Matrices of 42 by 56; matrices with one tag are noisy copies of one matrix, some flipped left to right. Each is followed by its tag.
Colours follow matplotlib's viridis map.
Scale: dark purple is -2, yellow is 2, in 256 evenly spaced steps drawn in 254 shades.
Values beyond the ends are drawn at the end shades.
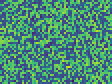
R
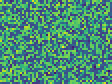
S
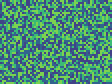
S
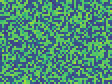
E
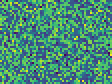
R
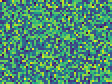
S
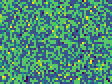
R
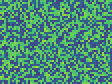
E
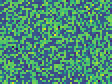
R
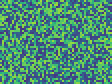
R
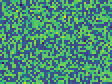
S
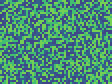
R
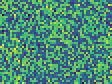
R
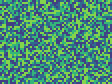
E
